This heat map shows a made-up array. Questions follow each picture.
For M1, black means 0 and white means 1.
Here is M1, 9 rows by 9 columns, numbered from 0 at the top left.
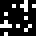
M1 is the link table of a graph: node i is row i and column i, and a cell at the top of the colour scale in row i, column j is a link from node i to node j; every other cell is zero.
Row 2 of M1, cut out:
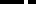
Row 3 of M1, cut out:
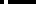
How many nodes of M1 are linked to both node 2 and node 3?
0
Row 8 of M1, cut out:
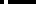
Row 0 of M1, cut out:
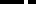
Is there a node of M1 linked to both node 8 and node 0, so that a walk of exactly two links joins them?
no
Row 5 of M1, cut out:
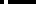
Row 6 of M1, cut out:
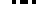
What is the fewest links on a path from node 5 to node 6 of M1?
2
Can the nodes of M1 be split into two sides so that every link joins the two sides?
yes
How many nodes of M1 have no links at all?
0
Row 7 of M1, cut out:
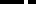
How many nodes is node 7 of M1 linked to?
1
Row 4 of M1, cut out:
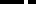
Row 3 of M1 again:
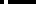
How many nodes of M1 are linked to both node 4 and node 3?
0
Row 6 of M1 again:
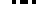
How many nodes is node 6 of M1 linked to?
5
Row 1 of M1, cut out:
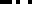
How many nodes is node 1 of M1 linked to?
4
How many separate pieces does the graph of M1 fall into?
1
